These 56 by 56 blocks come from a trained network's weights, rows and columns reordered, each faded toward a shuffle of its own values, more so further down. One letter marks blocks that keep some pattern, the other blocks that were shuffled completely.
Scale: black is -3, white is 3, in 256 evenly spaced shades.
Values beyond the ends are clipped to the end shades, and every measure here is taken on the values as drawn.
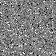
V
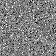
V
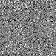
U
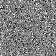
V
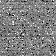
U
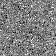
V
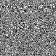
U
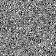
U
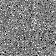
V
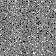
U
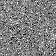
V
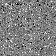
U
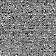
U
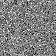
V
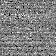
U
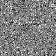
U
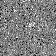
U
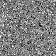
V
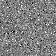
V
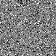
U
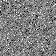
V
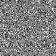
U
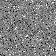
V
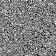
V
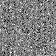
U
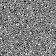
V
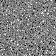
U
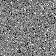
V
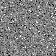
V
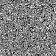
U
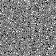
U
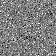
V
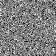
V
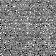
U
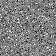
V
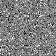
U
